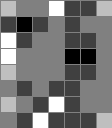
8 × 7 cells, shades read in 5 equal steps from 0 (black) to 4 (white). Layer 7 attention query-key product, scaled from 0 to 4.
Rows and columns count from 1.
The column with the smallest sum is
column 5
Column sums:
22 11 16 18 7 10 18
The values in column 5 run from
0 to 1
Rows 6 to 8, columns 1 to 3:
2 1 2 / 3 2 1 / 2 1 4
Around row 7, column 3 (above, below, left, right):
2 4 2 4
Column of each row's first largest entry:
4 4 1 1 1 1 4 3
